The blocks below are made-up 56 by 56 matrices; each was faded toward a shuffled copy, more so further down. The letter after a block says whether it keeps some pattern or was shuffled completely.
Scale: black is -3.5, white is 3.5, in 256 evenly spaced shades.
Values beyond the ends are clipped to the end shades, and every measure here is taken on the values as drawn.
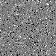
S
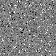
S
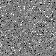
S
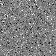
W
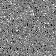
W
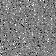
S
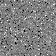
S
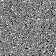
W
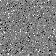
W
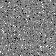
W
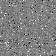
W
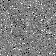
S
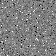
W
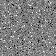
S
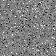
S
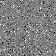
S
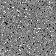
W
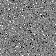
S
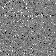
S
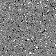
S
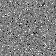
W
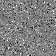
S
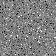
W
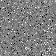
W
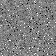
S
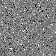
W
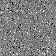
S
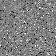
S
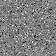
W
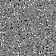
W
